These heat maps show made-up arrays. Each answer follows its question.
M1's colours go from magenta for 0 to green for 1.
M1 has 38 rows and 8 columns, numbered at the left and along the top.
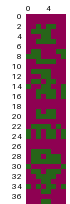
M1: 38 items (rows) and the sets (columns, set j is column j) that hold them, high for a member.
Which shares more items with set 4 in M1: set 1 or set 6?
set 1
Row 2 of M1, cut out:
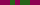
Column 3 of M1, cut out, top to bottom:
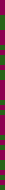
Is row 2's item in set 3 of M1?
no
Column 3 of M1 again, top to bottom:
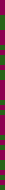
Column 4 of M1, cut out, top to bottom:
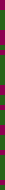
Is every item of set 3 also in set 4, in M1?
yes
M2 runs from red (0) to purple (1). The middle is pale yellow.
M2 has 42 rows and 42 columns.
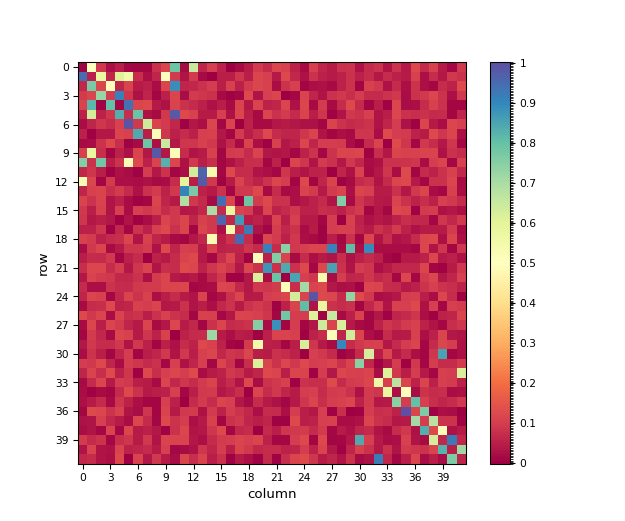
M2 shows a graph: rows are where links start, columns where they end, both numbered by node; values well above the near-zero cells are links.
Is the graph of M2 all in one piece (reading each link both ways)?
yes
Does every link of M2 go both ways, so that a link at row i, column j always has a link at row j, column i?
yes
